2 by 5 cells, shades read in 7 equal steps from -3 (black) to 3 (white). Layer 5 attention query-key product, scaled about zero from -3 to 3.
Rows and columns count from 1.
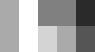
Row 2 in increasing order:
-1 1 1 2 3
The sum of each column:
2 6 2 1 -3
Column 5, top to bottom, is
-2 -1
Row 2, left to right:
1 3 2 1 -1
